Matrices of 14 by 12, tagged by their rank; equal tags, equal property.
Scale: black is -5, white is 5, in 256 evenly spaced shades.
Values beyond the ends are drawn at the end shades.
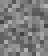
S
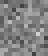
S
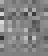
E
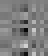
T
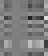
T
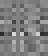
E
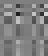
T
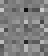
E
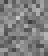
S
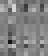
E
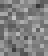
S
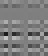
T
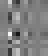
T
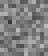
S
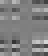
T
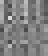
E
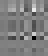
T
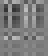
T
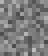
S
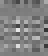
E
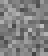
S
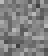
S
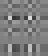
T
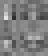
E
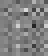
E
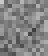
S
